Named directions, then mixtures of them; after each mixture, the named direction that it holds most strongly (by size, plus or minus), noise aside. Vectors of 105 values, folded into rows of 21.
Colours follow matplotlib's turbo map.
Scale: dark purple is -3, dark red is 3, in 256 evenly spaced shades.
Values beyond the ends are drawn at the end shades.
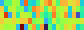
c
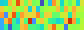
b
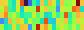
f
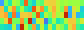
c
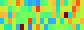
f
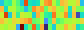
c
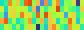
f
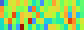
b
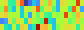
f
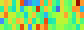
f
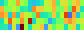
c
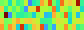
c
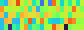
b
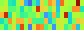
f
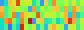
b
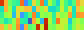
c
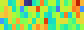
f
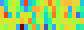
c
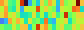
f
